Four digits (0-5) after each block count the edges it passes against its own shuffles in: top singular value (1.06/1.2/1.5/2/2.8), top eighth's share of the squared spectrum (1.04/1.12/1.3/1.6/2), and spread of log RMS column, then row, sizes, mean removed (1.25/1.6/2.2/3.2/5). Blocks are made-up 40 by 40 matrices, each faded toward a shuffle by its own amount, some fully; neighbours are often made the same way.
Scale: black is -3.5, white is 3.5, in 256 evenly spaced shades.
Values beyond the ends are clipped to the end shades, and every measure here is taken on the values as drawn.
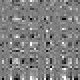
4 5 3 3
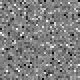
0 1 0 0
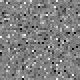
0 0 0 0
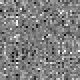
3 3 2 1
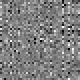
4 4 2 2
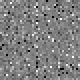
2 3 1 0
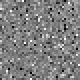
2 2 0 0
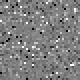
0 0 0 0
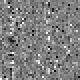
2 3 1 0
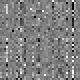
4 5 3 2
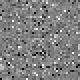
2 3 1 0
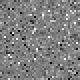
0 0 0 0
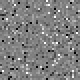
0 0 1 0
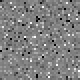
0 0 0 0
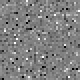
0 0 0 0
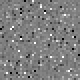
0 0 0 0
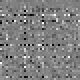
2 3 2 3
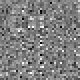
3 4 2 2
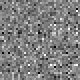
3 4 2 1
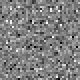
3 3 1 1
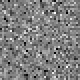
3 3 1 0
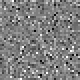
2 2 0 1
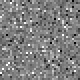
0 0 0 0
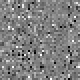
1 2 2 1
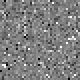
1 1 1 0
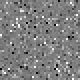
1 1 0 0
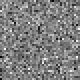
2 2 0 0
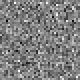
3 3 1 1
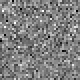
1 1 0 0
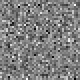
2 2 1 2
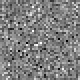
1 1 0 0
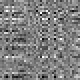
4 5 3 3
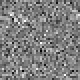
3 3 1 1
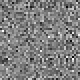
3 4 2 2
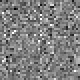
3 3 1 1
